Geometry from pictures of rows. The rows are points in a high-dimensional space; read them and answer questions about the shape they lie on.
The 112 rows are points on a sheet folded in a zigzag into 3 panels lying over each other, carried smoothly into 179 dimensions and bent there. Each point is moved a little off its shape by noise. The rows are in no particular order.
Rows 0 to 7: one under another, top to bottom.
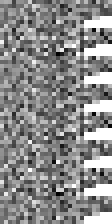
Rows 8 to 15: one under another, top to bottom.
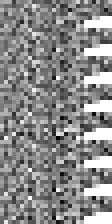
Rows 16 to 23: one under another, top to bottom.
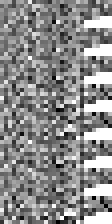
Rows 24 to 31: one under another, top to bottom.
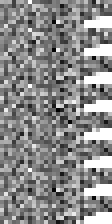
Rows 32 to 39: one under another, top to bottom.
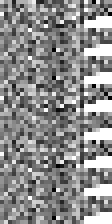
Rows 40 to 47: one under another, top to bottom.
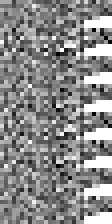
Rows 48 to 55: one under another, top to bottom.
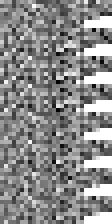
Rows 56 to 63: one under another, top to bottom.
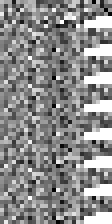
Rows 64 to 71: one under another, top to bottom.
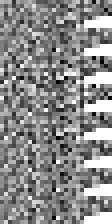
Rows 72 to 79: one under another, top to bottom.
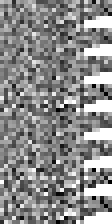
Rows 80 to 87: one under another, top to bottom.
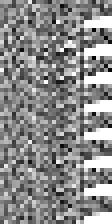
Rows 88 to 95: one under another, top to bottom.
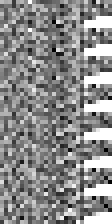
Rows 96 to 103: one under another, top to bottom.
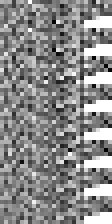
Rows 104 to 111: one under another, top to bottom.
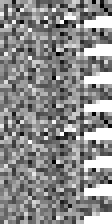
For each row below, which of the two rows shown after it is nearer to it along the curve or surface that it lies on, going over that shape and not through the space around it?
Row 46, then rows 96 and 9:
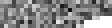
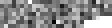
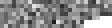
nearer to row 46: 9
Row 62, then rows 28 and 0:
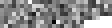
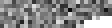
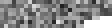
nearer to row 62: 0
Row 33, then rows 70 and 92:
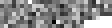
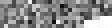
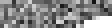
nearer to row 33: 70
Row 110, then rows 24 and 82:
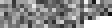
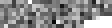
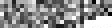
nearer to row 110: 82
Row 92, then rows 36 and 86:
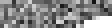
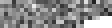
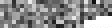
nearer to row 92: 86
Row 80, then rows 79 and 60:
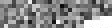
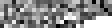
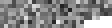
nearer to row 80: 60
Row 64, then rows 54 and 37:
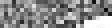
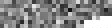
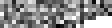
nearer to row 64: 54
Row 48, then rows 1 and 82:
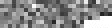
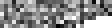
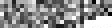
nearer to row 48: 82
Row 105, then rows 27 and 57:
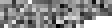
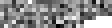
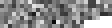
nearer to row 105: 27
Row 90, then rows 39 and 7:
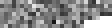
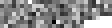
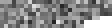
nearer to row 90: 7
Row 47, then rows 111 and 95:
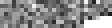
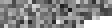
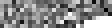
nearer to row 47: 95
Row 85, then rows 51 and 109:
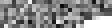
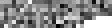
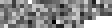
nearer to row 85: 51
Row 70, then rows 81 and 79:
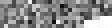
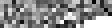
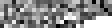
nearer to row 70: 79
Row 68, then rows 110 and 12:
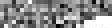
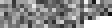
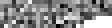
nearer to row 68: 12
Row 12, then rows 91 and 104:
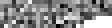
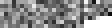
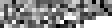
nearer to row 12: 104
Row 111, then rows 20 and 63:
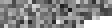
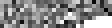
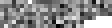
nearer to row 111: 63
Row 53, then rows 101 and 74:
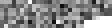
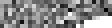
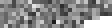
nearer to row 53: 74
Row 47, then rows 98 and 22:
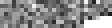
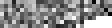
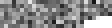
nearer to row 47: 98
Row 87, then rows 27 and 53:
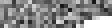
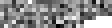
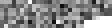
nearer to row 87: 53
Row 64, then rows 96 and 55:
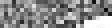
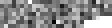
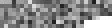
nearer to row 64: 55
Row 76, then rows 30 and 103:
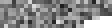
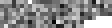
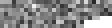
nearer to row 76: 30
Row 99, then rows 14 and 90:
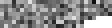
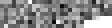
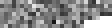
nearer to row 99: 90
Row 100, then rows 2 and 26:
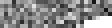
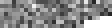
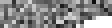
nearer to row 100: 2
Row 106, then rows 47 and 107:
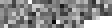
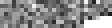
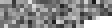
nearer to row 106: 107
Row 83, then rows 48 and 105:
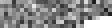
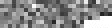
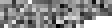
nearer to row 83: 48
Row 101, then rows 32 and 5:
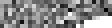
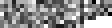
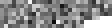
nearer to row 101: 32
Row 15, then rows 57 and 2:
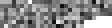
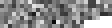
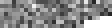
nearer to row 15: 57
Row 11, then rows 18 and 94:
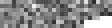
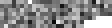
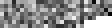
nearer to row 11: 94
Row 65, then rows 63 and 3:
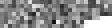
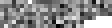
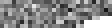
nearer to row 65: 63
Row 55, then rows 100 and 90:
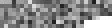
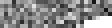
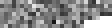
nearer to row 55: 90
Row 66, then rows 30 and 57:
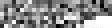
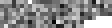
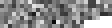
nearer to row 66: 30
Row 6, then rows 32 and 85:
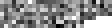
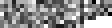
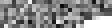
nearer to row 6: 85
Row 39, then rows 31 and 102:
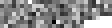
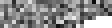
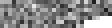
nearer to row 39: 31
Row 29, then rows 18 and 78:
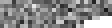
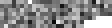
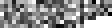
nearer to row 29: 78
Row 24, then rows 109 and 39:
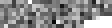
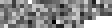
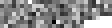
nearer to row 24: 109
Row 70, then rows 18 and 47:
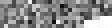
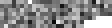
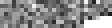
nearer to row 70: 18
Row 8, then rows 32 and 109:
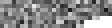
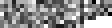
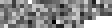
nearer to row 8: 32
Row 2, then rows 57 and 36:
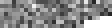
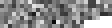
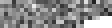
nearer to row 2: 36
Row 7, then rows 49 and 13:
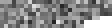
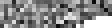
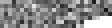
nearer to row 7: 49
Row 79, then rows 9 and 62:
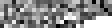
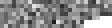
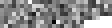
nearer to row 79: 9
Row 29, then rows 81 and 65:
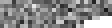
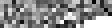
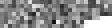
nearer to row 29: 81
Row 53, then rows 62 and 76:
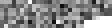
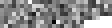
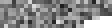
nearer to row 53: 62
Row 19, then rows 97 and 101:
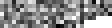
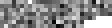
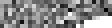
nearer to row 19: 101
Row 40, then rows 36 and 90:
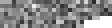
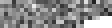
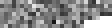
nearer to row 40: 36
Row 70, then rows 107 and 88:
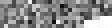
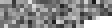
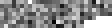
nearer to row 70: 88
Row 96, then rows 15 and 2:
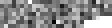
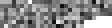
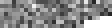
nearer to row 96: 15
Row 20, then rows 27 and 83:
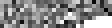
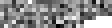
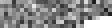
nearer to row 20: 83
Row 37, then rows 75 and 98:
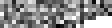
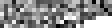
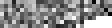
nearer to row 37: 75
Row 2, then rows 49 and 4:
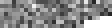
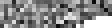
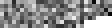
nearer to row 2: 4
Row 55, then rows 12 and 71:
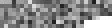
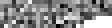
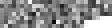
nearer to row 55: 71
